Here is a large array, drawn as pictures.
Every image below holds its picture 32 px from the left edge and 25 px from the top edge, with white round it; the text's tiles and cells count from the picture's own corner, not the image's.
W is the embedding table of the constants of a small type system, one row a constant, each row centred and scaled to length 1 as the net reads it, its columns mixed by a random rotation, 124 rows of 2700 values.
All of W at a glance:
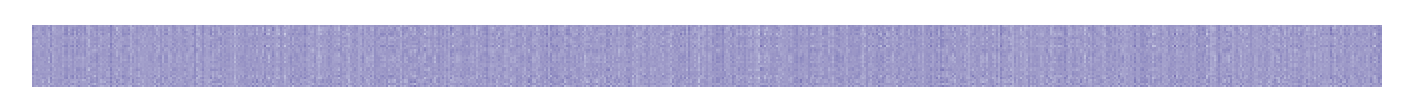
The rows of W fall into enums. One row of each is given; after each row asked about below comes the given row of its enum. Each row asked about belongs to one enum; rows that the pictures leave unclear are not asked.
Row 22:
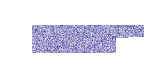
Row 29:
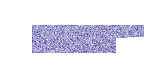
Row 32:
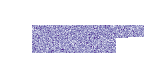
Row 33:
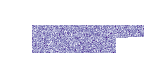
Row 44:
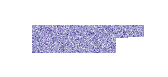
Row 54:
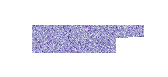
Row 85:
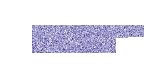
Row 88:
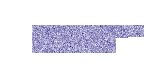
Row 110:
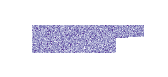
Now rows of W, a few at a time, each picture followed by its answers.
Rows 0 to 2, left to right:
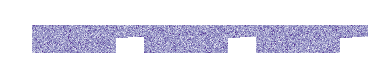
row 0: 54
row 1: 44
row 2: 110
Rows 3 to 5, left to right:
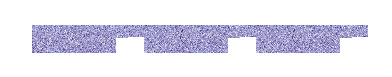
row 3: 85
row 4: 54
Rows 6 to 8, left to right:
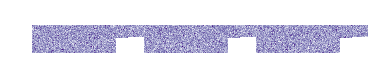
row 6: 32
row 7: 88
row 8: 110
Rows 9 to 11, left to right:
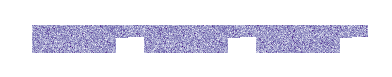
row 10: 88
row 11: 54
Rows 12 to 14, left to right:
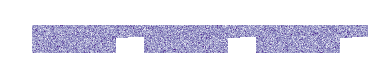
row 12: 22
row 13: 32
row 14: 44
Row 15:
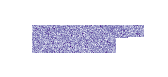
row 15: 88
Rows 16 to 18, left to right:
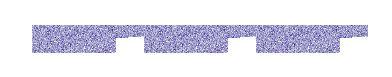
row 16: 110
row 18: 110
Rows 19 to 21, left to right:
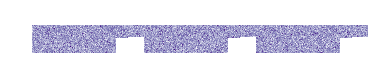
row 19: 88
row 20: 110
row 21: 44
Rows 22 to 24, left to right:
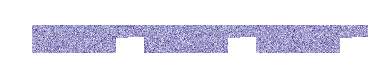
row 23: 85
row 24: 54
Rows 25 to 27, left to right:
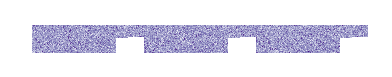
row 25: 54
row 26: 85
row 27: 29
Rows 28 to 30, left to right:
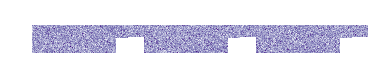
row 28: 88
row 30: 85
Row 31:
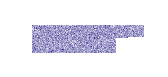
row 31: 32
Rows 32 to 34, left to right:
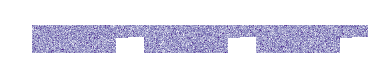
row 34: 22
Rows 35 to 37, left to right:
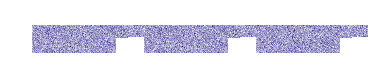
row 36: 88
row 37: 54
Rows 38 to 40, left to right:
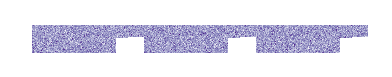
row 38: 85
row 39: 44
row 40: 110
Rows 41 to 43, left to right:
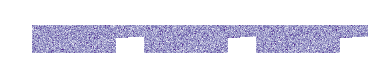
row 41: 32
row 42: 110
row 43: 110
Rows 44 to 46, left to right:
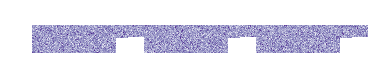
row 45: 54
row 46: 22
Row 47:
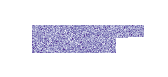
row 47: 85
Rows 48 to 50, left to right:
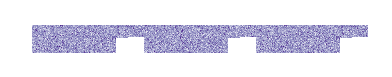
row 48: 22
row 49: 54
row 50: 22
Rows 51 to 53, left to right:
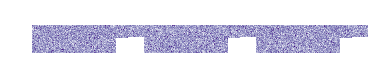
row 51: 32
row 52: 22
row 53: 88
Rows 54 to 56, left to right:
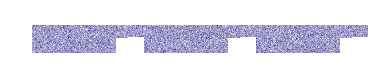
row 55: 32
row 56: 85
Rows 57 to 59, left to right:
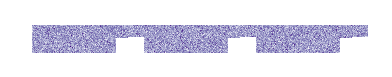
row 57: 88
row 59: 110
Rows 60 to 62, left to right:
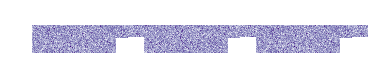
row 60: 88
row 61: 54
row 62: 88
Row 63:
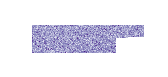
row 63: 29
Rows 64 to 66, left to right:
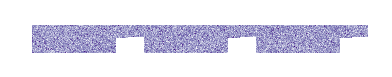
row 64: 29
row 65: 110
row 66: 88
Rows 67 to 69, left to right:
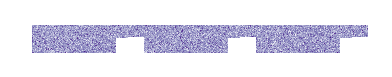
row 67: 29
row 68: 54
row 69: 33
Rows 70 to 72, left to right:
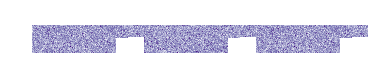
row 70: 88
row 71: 29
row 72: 88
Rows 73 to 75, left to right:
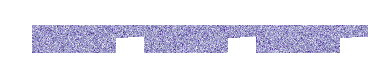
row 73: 44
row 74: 110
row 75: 29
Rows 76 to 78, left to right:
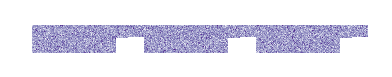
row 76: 22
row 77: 32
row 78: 54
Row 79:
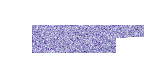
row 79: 29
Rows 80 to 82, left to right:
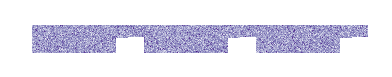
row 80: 22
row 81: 29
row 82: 54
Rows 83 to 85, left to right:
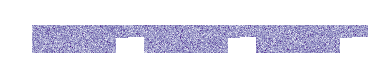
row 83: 88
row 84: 54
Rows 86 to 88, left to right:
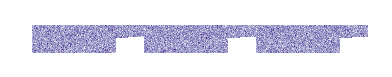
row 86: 110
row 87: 32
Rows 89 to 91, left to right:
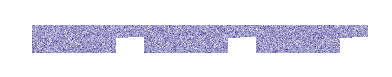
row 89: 85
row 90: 44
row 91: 32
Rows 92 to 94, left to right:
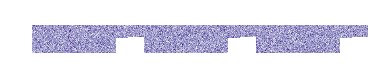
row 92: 54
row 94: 85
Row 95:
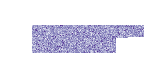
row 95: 22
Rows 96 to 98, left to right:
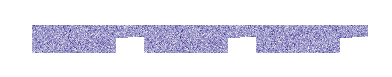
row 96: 54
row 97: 54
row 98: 110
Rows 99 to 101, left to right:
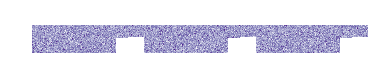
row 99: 85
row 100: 110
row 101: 22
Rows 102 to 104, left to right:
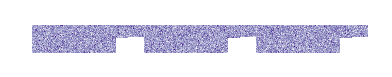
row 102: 22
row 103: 110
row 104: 88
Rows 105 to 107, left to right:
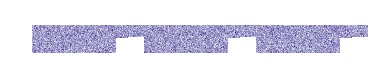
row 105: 110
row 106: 44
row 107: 88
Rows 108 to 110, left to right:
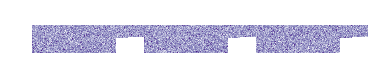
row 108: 85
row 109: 29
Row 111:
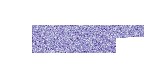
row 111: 29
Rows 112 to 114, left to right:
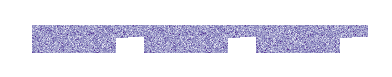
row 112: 44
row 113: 44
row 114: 85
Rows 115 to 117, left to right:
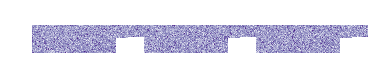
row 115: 29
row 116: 22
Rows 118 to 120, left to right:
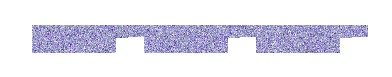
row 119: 22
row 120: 33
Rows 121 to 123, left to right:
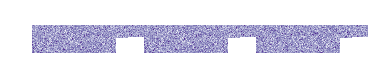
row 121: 85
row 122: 85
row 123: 44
